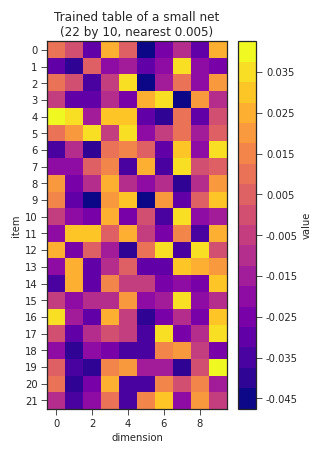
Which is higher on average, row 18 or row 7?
row 7
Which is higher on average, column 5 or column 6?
column 6
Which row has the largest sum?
5
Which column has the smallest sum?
5
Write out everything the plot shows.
Title: Trained table of a small net (22 by 10, nearest 0.005)
x-axis: dimension, ticks 0 2 4 6 8
y-axis: item, ticks 0 1 2 3 4 5 6 7 8 9 10 11 12 13 14 15 16 17 18 19 20 21 (0 at the top)
Colour bar: value, ticks -0.045 -0.035 -0.025 -0.015 -0.005 0.005 0.015 0.025 0.035
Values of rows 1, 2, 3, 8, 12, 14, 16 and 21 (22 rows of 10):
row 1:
-0.03 -0.04 0.005 -0.02 -0.015 -0.03 -0.02 0.035 -0.02 -0.025
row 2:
0.01 0 -0.035 -0.005 0.035 -0.045 -0.015 0.01 -0.02 0.02
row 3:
-0.005 -0.03 -0.03 -0.01 -0.025 0.025 0.035 -0.045 0.02 -0.01
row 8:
0.02 -0.025 -0.01 0.025 -0.01 -0.02 -0.01 -0.04 -0.01 0.02
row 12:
0.025 -0.025 0.005 -0.015 -0.04 0.01 0.035 -0.035 0.035 0
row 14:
-0.035 0.025 -0.03 0.015 -0.005 -0.005 -0.025 -0.02 -0.025 0.03
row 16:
0.035 -0.015 -0.03 0.025 -0.005 -0.04 -0.025 -0.01 -0.025 0.03
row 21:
-0.01 -0.035 -0.02 0.01 -0.035 0.015 0.03 -0.02 0.02 -0.005
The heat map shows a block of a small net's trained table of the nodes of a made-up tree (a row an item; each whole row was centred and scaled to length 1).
